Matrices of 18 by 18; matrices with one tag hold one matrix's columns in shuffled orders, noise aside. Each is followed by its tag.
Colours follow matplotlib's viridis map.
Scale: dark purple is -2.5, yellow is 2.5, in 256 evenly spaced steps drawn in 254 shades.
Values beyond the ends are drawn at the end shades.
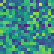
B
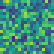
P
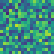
P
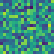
B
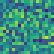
P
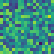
B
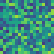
B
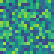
P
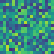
B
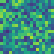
P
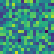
P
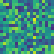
B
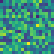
P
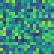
P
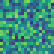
P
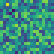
P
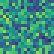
B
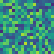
B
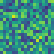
P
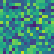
B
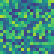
P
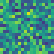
B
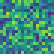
P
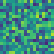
P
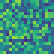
P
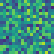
B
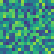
P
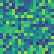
B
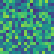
P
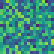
B
